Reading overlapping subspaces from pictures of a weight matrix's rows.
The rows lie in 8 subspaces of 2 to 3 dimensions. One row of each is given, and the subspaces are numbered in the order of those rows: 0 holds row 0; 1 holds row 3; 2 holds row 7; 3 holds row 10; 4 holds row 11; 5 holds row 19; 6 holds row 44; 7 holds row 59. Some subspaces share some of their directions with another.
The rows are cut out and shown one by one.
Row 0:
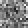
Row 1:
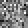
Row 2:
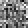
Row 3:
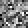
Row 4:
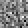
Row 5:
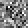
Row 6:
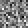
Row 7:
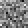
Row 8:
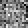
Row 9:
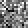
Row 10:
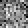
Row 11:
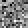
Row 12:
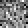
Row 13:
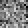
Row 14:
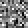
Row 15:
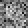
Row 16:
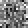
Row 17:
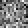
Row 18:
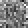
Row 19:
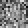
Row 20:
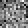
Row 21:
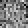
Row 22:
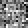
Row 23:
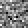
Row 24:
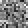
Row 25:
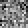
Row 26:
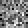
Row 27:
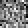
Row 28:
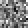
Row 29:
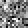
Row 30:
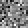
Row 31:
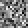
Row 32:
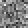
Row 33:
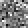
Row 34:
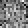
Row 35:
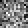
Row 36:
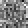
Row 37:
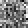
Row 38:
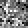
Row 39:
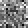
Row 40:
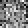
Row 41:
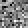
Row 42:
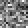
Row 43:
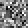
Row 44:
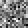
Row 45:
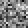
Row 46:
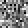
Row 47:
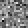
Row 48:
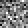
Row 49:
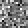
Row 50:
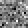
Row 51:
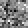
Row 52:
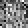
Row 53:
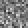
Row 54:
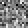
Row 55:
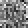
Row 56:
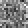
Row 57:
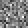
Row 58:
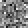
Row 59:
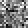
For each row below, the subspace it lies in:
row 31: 3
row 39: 7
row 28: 0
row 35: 1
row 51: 6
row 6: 0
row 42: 1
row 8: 2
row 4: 0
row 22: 2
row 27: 3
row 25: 4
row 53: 0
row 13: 0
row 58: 4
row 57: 0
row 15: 3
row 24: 0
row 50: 1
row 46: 7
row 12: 2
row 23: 2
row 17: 4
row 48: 2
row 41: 4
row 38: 6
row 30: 5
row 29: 6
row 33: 5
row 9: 7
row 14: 1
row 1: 7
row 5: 3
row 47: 5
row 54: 1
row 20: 6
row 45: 1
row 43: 3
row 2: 1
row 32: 4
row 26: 1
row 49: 5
